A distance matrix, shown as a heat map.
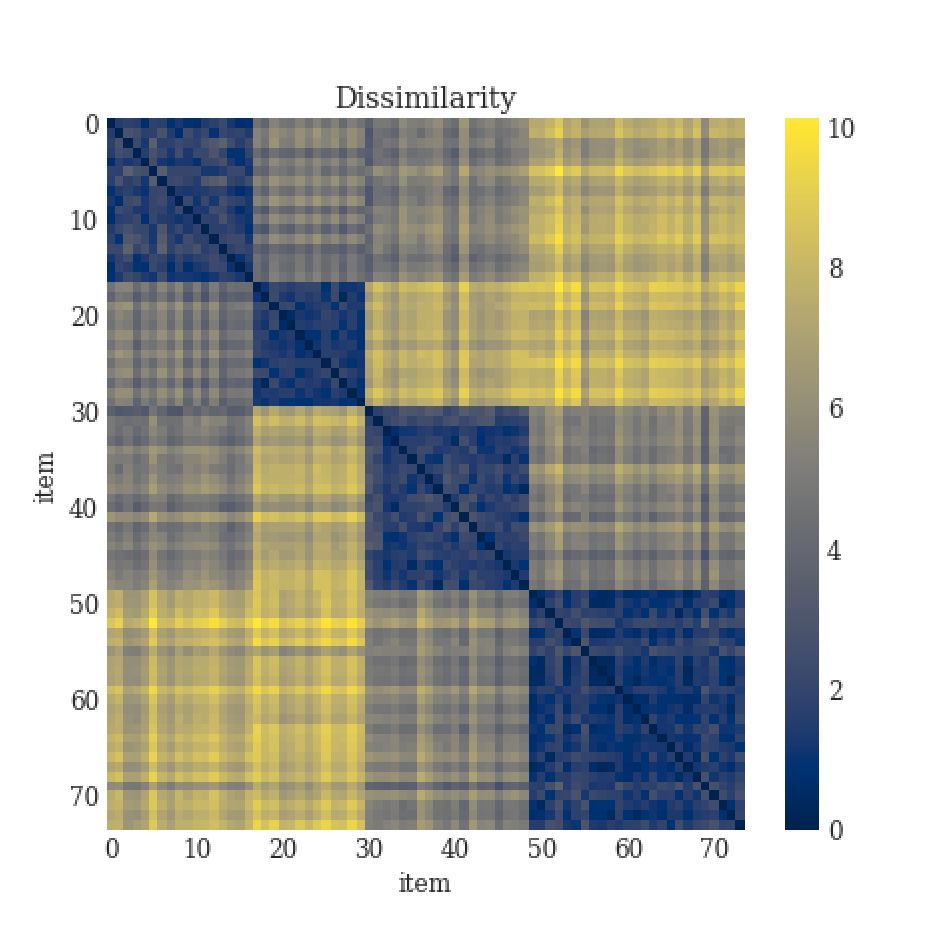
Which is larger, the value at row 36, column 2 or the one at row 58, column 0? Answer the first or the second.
the second
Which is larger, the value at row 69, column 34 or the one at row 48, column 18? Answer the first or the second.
the second
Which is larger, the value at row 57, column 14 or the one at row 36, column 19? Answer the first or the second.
the second
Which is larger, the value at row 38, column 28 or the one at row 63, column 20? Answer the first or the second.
the first
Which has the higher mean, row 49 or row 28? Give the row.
28
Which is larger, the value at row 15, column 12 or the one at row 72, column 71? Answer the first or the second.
the first
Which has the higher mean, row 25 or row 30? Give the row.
25
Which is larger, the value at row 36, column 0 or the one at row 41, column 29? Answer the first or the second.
the second
